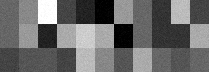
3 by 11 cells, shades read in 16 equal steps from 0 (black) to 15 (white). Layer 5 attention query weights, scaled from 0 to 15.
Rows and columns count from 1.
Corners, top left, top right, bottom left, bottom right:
6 4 4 6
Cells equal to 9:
2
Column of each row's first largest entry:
3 5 5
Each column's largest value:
6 9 15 10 12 10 9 10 6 11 10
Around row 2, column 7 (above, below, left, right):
9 5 10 6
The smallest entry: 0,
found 2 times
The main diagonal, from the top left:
6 9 5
